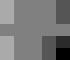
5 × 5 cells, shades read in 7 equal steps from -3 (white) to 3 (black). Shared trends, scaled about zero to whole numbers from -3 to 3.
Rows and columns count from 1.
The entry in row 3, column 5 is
0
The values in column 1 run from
-1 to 0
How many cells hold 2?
1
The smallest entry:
-1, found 4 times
